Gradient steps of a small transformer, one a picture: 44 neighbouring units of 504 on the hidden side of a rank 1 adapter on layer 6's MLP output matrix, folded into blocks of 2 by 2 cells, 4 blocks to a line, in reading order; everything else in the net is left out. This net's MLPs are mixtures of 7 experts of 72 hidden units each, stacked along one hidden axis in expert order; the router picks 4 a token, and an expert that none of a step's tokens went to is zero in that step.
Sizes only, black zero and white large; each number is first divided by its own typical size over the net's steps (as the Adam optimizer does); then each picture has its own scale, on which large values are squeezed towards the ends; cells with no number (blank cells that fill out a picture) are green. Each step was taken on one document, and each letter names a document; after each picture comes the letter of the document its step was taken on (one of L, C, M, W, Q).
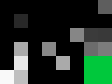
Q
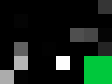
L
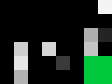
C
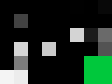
Q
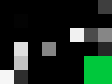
Q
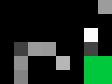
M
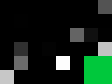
L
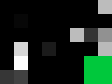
Q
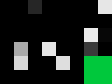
C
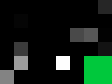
L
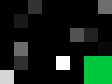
L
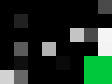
Q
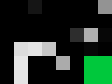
M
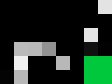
M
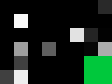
Q
